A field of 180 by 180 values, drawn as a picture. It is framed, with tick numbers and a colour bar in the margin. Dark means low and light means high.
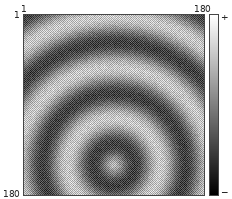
Overall the values sit about 50% of the way up the scale. No overall slope runs across the table. Rings spread out from the bottom middle.
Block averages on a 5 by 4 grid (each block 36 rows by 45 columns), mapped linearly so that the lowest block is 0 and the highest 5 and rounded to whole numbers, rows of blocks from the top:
5225 / 0550 / 4004 / 1331 / 1111
